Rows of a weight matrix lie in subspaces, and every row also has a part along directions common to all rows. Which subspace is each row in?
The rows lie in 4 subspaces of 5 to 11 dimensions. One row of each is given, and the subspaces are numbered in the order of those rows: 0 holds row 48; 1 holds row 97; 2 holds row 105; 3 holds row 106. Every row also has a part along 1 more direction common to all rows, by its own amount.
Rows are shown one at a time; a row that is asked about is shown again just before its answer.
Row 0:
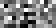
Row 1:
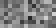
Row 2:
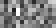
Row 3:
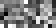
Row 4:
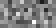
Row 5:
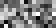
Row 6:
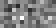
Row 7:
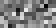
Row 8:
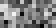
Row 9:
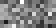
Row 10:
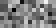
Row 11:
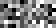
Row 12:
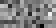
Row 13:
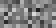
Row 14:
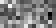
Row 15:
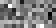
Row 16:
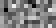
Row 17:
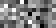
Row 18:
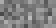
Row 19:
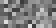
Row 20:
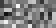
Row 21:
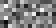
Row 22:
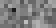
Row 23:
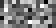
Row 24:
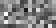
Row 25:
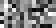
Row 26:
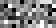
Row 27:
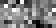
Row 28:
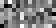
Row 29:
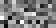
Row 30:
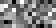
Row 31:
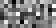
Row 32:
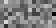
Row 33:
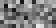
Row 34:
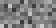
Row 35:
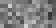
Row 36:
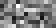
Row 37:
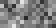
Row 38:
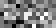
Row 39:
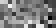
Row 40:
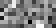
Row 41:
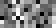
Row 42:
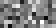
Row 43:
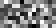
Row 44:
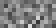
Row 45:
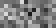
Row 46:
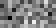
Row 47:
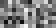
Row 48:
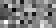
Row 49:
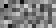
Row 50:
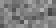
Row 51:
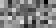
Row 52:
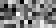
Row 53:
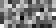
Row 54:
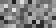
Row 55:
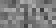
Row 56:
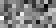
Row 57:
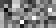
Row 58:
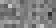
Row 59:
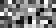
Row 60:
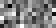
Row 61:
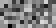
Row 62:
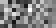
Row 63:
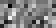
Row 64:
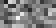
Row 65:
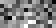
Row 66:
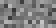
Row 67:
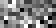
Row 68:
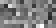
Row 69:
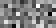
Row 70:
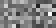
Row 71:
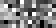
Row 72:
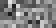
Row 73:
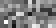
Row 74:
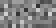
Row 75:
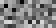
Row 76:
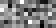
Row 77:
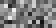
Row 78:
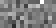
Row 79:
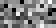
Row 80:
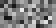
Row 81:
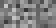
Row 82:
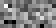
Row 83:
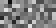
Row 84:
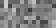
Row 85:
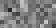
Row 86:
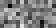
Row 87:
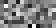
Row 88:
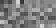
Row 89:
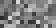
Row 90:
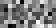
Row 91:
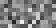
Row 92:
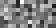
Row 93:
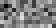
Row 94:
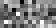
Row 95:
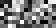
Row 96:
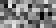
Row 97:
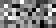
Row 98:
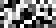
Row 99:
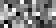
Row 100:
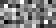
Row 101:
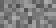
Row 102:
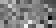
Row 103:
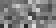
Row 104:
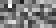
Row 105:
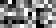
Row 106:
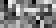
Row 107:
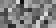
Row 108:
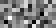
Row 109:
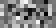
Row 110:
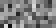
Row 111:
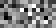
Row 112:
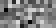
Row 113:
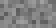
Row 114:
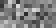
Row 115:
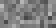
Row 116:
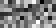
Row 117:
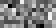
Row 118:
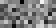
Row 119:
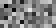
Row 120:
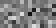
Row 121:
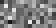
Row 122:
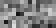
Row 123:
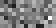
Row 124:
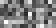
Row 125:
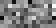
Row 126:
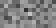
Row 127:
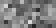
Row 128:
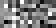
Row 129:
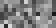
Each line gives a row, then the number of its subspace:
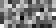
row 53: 0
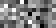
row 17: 1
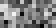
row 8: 3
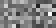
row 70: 1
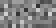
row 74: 1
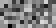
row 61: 0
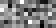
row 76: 3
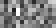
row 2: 3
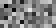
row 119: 0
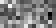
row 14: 2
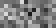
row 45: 1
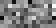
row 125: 0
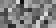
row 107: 3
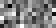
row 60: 0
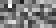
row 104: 3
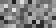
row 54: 0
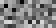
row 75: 0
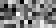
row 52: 3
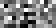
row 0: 2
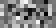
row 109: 3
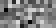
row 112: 0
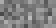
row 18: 2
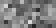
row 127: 1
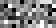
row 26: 1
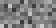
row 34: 1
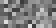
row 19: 3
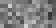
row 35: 2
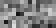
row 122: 1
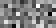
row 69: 1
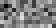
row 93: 0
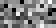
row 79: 0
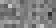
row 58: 2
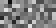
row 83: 3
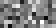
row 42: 1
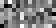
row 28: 0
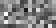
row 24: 1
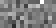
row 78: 3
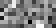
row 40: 2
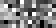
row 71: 0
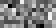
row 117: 2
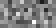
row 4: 3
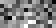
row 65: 2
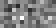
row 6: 3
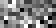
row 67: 2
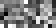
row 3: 1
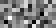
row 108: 3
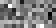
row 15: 2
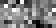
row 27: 3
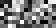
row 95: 0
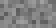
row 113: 3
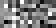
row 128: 2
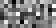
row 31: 0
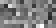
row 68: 2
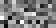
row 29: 0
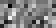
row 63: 0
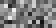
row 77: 0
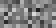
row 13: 1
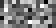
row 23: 0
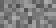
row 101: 2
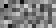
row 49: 0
